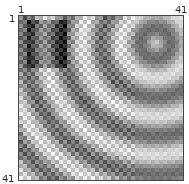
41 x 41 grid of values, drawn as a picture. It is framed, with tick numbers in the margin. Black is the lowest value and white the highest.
The halves do not mirror each other. Rings spread out from the top right. The top left is the ninth with the lowest average. An odd patch, lower than its surroundings, sits in the top left. A vertical seam about 70% of the way across splits the table, and the right part is calmer.
